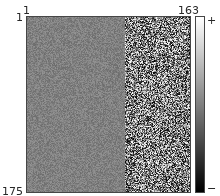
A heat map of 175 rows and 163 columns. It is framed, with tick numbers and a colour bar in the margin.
Overall the values sit about 50% of the way up the scale. A vertical seam about 60% of the way across splits the table, and the left part is calmer. Neither half mirrors the other. Fine speckle covers the field. There are no regular stripes.
